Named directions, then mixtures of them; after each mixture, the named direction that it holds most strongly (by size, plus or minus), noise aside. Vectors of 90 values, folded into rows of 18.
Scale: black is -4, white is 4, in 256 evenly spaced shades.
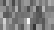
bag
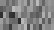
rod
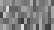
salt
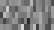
salt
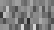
salt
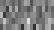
bag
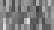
bag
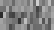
rod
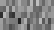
rod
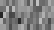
rod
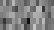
bag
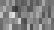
rod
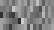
rod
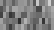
rod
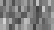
bag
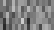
bag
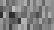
rod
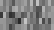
rod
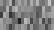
rod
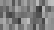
bag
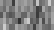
bag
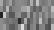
salt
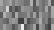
salt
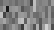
salt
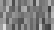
salt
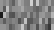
salt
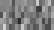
salt
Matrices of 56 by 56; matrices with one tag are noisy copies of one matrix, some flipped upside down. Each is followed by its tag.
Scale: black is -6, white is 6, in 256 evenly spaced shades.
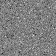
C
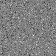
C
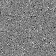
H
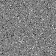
C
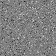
C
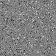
C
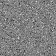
C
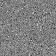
H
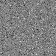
C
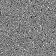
H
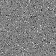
H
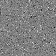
H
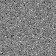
C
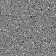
H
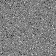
C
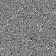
H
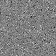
H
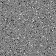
C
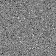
C
